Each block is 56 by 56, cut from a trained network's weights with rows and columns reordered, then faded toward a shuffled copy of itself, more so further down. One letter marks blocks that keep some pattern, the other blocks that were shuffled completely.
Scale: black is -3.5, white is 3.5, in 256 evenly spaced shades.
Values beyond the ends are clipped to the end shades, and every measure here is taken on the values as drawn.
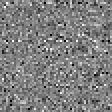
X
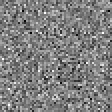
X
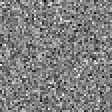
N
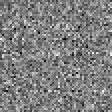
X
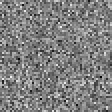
X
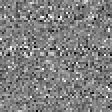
X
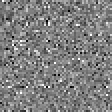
X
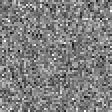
N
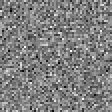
N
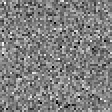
X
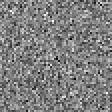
N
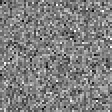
N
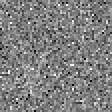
N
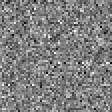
X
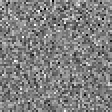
X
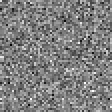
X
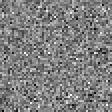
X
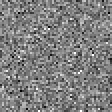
N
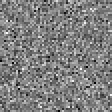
N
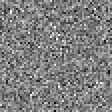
N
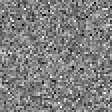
N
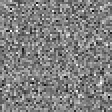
X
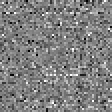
X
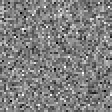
N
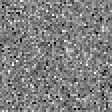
N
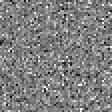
N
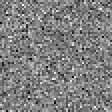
N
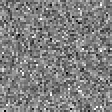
N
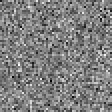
N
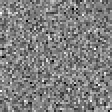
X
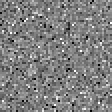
N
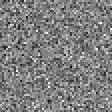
N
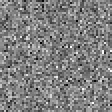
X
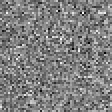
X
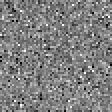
N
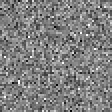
N
